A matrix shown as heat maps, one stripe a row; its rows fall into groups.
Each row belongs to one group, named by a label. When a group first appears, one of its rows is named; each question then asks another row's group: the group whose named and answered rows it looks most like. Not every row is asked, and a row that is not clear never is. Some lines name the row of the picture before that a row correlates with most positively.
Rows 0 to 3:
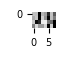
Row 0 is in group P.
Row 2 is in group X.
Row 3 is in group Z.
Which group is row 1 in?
P
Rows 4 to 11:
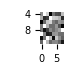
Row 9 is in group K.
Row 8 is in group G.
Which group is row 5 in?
X
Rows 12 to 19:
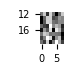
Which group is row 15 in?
X
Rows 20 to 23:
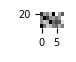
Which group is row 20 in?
X
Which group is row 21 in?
G
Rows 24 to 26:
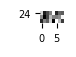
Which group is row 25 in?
G
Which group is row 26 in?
X
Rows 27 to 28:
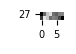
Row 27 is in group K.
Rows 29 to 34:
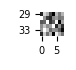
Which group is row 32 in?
Z
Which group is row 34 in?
X
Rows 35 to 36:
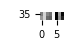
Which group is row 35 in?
Z
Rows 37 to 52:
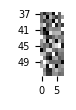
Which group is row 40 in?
Z
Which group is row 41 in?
G
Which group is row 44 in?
P
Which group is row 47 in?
Z
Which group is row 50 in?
P
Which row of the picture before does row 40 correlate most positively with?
36
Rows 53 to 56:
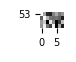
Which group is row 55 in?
P
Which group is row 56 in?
Z
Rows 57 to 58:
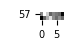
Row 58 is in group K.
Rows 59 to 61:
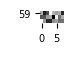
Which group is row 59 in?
X
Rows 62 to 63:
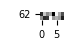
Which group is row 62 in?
X
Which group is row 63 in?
X
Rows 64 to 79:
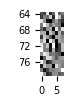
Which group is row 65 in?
X
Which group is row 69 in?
P
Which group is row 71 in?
P
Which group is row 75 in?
K
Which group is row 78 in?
G
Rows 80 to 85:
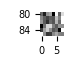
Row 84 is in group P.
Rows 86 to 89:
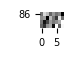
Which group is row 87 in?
P
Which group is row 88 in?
G
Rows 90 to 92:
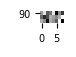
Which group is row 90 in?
Z
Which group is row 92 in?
P
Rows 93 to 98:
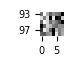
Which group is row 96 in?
K
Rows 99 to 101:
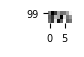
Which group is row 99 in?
G
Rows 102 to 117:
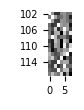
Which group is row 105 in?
X
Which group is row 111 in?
G
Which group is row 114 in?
X
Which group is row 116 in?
X
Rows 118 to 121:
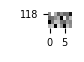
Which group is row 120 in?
K
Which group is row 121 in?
P
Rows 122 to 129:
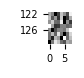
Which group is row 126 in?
G
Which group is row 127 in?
P
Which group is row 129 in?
K
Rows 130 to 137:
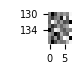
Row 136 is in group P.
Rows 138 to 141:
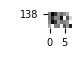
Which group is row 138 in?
G
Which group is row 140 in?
G
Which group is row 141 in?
Z
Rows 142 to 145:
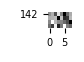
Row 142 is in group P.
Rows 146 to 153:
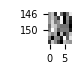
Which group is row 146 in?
P
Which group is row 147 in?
Z
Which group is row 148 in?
Z
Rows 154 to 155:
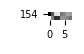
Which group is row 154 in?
K
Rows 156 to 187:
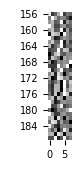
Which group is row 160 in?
Z
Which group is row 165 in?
X
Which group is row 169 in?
X
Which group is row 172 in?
X
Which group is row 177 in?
P
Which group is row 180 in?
G
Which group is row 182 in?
P
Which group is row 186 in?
P
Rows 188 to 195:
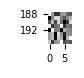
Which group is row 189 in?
K
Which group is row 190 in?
P
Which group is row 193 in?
P
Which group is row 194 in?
P
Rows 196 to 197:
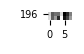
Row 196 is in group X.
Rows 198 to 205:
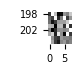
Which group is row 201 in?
P
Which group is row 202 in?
G
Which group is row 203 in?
P
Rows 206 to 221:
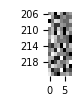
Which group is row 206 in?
P
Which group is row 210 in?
P
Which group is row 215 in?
P
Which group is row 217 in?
Z
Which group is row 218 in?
G
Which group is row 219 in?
Z
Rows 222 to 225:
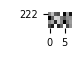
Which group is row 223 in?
K
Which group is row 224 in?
P
